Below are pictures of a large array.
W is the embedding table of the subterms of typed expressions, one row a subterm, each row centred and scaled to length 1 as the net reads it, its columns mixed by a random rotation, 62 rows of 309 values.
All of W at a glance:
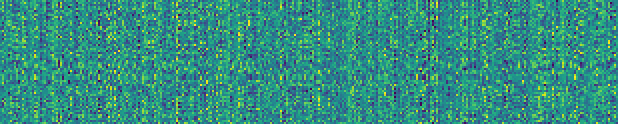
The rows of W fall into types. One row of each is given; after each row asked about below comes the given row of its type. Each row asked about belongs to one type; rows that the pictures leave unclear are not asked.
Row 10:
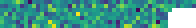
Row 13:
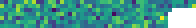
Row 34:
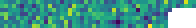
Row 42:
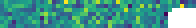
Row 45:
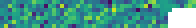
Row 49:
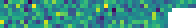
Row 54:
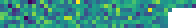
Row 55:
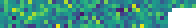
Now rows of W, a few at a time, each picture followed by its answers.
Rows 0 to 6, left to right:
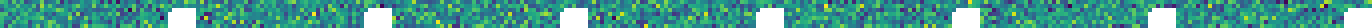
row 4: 55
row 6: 45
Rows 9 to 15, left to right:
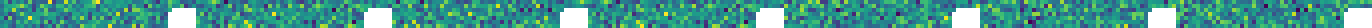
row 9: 42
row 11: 49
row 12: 10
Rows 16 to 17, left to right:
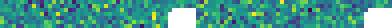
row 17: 49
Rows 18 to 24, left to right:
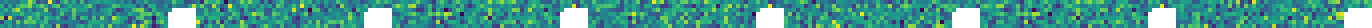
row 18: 13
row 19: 49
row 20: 42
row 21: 42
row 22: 10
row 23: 42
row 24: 54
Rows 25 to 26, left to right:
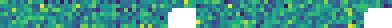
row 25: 55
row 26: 10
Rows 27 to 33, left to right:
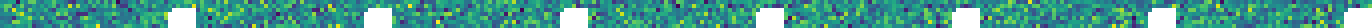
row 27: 55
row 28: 55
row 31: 13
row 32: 13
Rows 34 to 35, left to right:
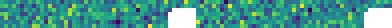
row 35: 49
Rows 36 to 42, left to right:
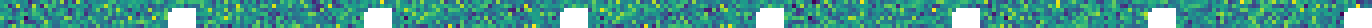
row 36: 54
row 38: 55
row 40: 54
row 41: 54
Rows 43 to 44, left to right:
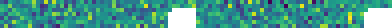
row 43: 45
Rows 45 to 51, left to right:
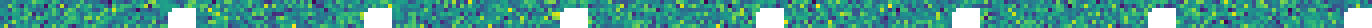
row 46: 55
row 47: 54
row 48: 10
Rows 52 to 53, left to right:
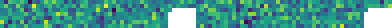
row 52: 49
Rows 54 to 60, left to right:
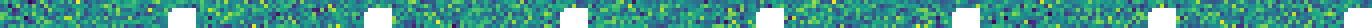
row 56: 10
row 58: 13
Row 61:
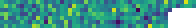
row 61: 34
